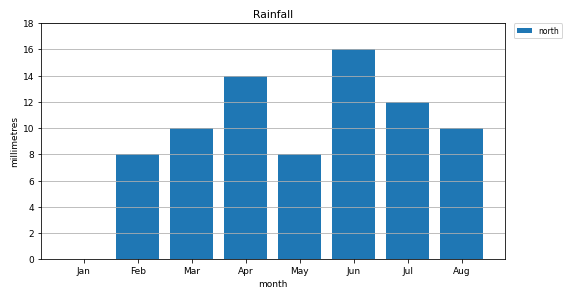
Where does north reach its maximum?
Jun
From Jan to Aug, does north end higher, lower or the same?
higher
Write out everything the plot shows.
Title: Rainfall
x-axis: month, ticks Jan Feb Mar Apr May Jun Jul Aug
y-axis: millimetres, ticks 0 2 4 6 8 10 12 14 16 18
Legend: north
Values:
north: 0 8 10 14 8 16 12 10
